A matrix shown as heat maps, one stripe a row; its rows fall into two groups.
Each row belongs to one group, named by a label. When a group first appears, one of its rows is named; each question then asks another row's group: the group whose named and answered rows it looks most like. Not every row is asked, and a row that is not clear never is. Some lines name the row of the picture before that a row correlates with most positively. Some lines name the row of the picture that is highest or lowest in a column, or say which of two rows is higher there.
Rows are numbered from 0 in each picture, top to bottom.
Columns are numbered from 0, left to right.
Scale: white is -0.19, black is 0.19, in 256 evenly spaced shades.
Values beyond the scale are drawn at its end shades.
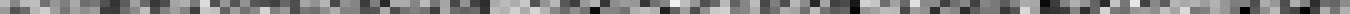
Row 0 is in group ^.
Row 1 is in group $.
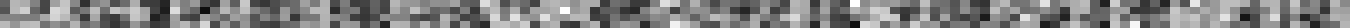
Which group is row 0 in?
^
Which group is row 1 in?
^
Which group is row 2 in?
$
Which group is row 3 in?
^
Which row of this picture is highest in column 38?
3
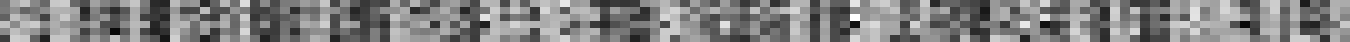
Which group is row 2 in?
^
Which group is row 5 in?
^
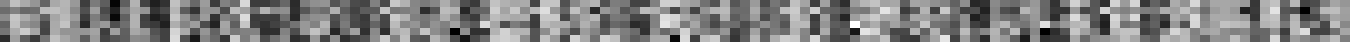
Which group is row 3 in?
^
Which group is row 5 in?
$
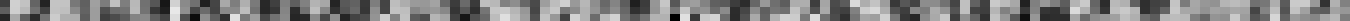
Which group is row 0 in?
^
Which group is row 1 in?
^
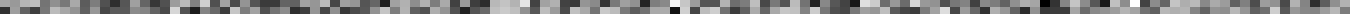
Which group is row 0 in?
^
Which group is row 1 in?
$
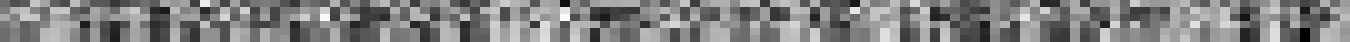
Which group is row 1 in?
^
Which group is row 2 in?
^
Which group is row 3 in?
$
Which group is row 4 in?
$
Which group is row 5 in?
$
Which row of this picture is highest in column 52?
1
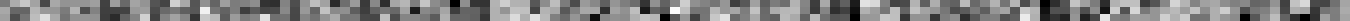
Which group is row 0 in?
^
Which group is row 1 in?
$
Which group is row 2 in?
$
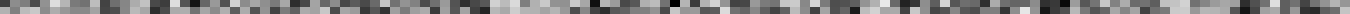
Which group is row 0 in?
$
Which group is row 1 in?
^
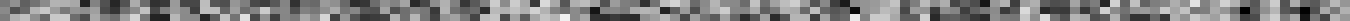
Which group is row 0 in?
$
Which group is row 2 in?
^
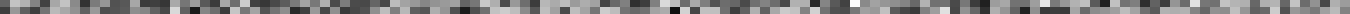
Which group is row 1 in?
$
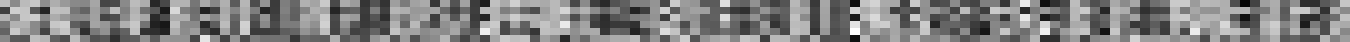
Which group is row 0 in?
^
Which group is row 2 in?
^
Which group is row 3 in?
^
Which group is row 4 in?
^
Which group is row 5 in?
$
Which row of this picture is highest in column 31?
5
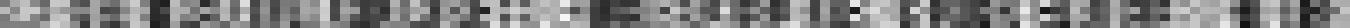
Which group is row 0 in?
^
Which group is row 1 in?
^
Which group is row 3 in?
$
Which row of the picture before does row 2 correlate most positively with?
3
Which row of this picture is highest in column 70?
1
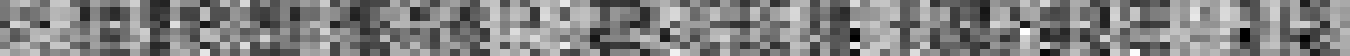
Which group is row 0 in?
^
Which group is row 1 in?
$
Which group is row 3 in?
^
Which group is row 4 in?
$
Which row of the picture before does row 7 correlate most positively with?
1
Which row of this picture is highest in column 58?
5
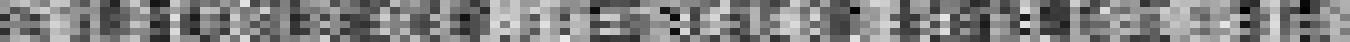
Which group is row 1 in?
$
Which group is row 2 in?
$
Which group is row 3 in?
$
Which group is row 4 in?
$
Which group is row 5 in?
^
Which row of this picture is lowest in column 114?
1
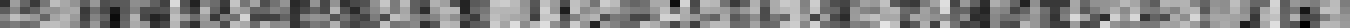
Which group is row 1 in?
$
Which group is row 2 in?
^
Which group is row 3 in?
$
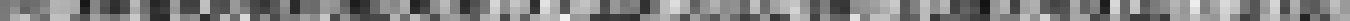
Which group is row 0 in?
$
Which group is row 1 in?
$
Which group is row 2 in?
^
